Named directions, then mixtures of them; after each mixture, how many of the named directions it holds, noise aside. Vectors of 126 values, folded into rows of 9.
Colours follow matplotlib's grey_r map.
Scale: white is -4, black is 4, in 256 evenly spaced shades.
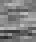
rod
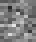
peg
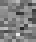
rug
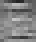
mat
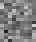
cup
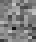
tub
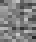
two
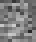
three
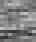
one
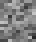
three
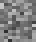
one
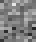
three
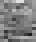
three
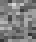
three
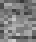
three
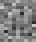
three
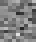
one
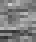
one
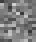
three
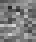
one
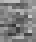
two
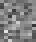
one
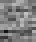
three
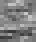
one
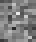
two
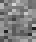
three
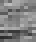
one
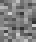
three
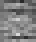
two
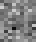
two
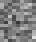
three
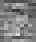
three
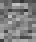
two
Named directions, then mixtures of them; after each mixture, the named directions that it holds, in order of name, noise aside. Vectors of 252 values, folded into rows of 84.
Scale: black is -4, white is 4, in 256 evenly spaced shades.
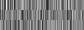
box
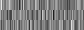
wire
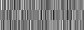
box, wire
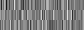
box, wire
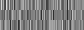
box, wire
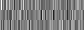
box, wire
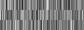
box, wire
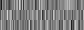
wire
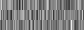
box, wire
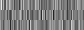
box, wire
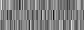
wire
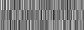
box, wire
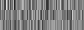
box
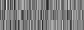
box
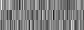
wire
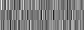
box, wire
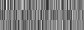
box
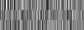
box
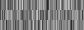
box, wire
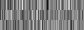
box, wire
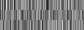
box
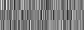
box, wire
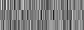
box, wire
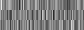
wire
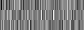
box, wire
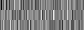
box, wire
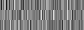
box, wire
